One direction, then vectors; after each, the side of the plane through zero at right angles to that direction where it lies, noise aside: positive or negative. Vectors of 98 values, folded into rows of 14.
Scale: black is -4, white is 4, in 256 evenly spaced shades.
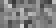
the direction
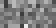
negative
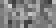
positive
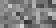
positive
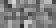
negative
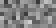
negative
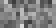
positive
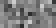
negative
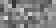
positive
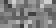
negative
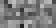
negative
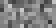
positive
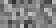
positive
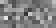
positive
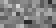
positive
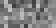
positive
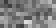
negative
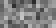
positive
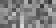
positive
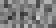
negative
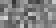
positive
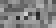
negative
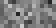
positive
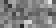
negative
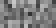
negative
